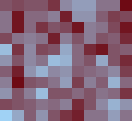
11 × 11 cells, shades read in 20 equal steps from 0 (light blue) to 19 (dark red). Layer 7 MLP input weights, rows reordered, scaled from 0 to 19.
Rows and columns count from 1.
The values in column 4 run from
2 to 15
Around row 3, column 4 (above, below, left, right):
10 9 10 12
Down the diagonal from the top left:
12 18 10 9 12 3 11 8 9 3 9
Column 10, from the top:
9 14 13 11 12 12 7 3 10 3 5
